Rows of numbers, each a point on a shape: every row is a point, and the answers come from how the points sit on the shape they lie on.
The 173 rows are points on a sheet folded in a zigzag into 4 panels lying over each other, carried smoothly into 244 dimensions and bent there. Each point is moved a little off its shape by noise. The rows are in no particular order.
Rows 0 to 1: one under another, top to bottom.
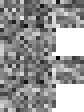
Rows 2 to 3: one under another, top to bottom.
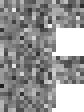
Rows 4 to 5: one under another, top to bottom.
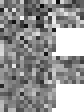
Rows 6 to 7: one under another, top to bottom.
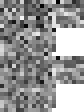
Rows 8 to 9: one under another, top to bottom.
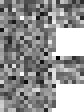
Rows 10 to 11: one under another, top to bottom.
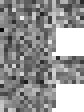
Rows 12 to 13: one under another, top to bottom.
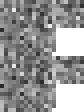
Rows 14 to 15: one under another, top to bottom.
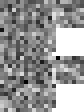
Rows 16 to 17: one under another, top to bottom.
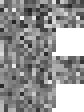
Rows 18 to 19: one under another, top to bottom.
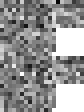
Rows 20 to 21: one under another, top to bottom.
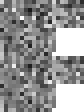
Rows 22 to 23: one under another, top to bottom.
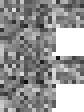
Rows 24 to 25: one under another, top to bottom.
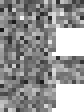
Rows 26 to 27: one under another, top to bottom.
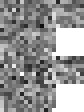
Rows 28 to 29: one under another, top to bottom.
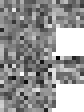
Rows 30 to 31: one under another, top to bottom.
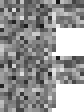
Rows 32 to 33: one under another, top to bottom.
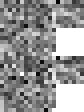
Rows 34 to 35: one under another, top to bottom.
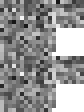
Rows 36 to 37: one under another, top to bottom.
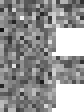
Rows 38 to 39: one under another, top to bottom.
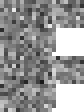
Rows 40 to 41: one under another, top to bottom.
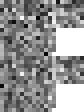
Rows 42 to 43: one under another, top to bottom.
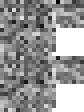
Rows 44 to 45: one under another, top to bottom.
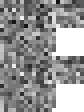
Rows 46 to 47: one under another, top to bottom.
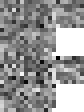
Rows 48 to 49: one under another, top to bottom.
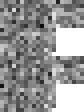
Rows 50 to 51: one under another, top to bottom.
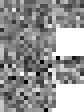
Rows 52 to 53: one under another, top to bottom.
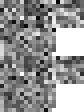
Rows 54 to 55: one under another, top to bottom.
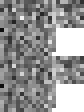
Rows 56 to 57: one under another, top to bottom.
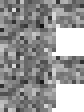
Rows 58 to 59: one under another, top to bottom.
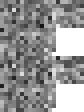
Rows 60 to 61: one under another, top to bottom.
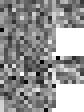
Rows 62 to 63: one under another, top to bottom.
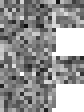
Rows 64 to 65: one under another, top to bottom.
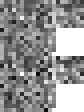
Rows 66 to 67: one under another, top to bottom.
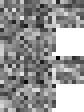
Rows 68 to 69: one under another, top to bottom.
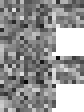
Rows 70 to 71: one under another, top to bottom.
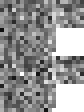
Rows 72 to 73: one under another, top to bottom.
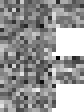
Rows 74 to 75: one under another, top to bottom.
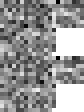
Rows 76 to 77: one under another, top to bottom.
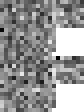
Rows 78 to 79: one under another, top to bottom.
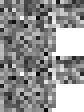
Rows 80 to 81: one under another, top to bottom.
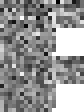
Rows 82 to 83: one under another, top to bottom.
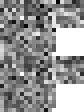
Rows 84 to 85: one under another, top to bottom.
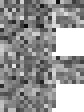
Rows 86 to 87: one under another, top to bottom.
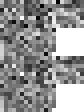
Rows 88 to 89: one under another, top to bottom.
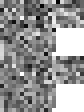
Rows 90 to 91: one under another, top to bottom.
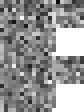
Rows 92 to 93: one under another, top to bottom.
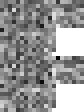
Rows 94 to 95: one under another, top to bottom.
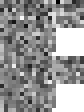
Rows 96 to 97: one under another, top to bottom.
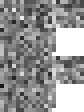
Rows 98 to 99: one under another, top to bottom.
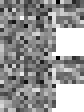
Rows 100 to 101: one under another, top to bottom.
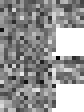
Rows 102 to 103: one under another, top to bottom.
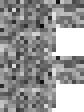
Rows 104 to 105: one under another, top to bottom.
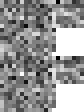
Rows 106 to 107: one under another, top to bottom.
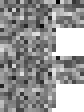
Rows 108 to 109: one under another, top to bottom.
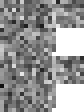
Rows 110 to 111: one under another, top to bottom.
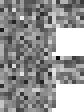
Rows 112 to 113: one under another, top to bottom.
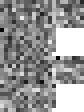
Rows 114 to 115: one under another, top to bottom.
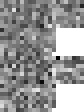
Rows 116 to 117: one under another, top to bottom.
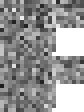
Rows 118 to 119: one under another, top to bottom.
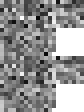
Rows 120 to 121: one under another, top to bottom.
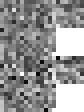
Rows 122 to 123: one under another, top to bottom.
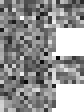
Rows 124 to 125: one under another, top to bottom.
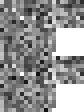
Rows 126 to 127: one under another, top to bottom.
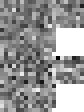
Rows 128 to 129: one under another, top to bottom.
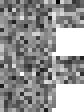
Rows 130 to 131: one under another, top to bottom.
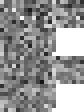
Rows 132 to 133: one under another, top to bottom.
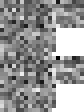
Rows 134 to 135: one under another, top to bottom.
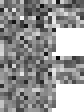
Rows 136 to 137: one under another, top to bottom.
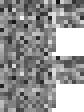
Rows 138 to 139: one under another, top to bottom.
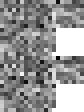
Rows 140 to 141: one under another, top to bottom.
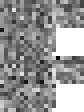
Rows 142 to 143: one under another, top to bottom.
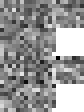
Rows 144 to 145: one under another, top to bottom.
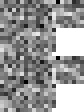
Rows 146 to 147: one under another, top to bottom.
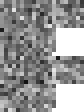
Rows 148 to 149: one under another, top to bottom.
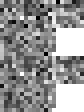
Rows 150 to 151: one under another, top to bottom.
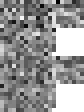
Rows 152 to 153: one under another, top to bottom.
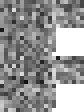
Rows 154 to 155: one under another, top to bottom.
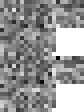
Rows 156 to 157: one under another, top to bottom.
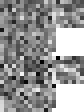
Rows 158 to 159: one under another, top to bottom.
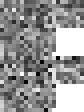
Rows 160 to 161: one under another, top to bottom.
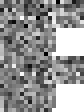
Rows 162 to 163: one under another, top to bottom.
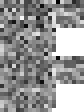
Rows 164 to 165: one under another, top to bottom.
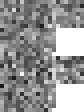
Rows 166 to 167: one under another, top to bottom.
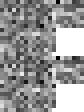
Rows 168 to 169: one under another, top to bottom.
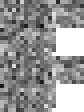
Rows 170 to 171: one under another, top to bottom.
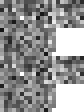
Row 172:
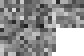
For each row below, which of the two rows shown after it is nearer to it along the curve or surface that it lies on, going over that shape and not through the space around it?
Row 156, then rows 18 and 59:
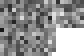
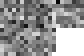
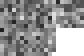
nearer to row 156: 59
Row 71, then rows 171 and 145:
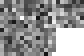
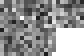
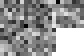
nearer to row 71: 171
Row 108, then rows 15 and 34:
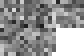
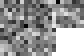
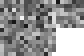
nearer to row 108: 15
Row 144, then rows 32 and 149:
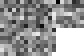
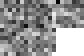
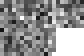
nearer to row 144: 32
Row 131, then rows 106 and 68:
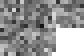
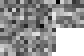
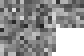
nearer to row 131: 106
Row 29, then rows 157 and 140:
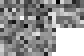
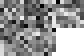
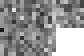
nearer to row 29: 157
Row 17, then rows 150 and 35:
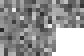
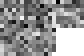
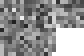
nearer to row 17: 35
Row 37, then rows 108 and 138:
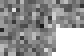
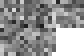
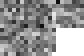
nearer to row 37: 138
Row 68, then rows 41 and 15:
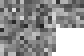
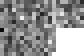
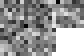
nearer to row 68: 15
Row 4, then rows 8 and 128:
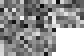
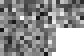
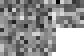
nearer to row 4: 8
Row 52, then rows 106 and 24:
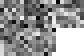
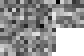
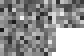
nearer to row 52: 24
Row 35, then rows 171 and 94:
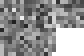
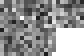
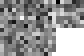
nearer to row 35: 94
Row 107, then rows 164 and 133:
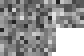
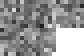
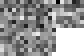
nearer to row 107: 133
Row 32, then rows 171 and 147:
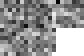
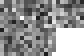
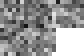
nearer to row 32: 147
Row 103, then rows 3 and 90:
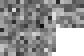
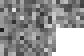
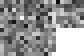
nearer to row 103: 3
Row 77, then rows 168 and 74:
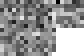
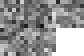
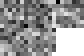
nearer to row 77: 74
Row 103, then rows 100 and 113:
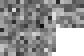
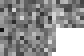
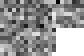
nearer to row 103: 113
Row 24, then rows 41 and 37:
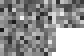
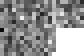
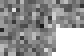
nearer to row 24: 41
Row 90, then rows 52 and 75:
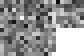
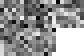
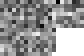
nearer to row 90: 52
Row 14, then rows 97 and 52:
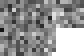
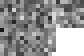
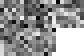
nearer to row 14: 97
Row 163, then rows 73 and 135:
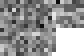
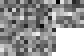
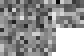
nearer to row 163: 73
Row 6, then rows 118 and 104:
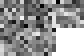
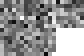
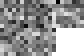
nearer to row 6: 118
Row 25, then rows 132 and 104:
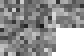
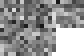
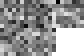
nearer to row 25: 104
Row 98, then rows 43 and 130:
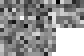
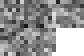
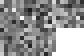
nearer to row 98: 130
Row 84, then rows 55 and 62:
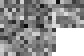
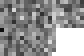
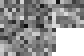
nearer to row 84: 62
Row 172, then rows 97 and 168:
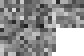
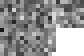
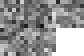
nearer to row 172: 97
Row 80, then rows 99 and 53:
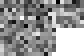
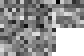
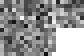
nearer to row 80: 53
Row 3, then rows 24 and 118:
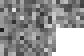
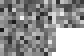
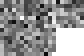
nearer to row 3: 24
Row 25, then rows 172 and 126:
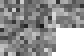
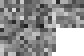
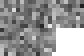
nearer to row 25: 126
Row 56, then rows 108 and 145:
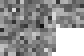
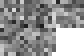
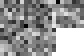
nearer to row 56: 145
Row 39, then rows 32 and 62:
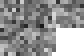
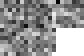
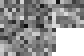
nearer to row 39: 32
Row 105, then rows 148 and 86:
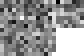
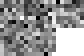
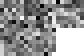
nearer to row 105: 148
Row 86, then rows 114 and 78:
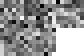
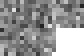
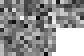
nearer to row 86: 78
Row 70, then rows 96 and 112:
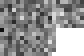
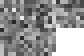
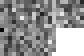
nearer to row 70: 112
